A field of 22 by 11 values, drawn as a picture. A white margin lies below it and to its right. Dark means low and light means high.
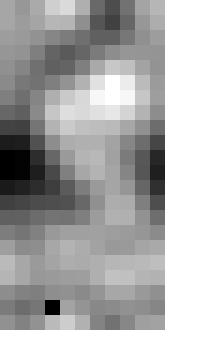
One lone cell stands out, far lower than its neighbours. The middle left is the ninth with the lowest average. The texture is blotchy.
